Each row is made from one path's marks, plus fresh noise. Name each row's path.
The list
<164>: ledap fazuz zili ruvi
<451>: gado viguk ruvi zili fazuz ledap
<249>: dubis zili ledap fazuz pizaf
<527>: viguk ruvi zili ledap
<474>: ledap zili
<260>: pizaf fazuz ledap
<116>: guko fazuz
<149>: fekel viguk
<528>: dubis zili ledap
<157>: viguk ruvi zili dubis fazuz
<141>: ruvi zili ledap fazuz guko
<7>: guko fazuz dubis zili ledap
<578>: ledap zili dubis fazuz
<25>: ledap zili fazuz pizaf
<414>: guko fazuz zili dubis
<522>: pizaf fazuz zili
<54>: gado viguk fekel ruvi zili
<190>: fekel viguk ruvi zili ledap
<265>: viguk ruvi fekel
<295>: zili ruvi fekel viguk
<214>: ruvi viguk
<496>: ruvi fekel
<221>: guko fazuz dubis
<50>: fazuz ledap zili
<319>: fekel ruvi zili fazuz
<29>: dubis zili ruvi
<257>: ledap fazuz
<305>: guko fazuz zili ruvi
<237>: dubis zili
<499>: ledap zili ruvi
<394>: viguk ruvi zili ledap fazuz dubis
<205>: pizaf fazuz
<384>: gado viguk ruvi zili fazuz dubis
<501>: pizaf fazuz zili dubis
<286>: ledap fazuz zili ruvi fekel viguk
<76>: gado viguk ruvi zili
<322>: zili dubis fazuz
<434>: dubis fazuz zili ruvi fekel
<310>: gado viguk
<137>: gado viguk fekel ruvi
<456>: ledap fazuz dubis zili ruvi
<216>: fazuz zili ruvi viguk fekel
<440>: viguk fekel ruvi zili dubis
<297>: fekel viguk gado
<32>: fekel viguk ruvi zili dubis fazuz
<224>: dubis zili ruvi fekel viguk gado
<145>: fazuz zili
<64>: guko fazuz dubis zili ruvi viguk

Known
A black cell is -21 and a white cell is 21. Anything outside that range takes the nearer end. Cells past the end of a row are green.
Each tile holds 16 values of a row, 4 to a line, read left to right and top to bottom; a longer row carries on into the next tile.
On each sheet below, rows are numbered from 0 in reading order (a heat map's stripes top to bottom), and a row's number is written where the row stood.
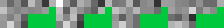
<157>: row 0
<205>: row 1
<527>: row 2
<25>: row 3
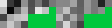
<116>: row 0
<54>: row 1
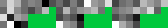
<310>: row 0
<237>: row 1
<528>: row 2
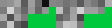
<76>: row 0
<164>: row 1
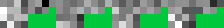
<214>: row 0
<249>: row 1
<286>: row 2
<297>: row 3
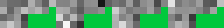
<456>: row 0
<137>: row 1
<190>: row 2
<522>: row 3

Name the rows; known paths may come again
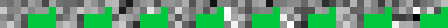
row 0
<394>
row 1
<456>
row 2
<221>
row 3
<76>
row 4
<265>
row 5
<297>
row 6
<295>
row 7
<474>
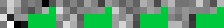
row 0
<310>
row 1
<216>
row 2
<32>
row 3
<501>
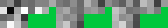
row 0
<257>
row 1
<224>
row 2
<440>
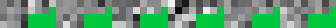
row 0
<29>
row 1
<451>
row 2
<578>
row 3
<116>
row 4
<64>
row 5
<190>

